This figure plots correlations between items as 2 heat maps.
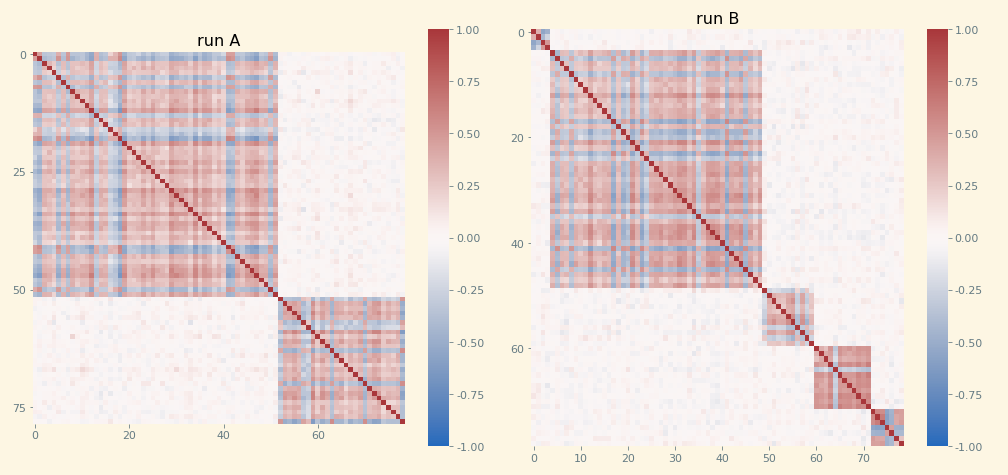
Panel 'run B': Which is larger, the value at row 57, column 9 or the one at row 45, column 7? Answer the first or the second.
the first
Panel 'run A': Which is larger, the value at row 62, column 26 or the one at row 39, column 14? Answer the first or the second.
the second
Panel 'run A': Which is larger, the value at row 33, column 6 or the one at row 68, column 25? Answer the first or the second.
the first
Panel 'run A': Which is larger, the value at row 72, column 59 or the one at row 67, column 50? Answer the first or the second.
the first
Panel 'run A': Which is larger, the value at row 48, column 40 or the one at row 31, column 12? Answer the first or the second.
the second
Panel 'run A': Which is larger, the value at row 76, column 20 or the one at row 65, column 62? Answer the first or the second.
the second
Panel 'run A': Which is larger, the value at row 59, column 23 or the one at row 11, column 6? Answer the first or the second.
the second
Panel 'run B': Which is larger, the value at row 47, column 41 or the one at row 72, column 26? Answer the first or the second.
the second
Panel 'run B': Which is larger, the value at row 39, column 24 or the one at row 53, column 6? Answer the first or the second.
the second
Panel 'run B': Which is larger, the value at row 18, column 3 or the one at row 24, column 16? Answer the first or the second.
the first
